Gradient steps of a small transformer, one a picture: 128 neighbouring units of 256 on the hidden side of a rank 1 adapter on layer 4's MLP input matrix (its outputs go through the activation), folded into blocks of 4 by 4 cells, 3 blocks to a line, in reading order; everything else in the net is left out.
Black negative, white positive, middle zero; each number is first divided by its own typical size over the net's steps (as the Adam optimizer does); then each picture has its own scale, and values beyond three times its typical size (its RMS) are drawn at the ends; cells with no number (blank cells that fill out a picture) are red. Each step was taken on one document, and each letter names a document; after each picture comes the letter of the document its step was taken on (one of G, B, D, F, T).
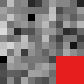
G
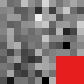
G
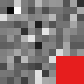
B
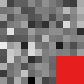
G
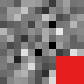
B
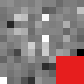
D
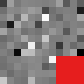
D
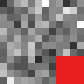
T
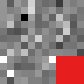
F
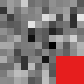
B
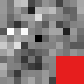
G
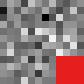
B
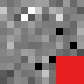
F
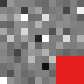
D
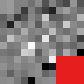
D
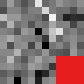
B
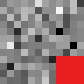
F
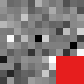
F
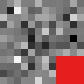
B
